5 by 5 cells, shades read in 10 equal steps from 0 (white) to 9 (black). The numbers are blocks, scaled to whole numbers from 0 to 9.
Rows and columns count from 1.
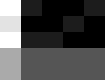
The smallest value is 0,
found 2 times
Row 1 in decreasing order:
9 9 8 8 0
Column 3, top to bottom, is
9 9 8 6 6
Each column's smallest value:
0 6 6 6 6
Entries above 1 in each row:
4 4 4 5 5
